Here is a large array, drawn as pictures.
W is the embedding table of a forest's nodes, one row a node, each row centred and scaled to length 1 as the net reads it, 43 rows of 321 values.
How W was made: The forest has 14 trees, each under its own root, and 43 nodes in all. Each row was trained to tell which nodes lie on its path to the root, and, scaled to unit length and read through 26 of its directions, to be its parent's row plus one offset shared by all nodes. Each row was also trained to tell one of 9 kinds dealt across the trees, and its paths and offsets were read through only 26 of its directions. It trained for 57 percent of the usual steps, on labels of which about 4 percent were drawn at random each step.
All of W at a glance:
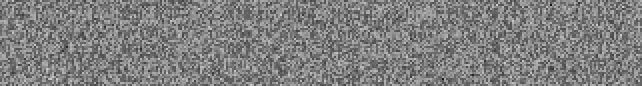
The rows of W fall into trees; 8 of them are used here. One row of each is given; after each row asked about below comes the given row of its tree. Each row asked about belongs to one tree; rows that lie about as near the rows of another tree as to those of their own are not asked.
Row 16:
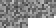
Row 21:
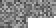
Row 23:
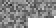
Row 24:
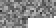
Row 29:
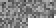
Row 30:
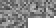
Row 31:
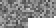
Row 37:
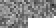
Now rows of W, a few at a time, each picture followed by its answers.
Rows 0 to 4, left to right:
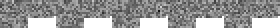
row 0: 24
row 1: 31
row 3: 16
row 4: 24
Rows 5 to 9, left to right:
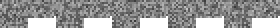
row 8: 30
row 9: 29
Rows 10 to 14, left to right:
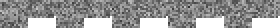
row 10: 37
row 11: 24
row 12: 16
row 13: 31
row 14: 31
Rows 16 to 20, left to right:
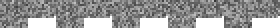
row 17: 30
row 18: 37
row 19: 24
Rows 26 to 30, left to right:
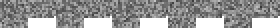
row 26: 24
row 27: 31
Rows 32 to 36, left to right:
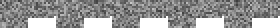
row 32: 21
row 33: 37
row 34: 29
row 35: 29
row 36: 29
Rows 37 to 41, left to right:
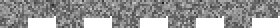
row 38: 30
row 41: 37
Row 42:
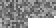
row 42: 31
